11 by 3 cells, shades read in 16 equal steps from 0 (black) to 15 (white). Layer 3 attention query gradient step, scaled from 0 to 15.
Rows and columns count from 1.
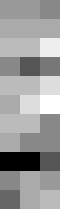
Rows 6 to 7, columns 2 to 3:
13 15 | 11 8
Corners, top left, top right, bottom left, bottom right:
9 8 6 11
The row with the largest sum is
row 6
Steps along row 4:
down up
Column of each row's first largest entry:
1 1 3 1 3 3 1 1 3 2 3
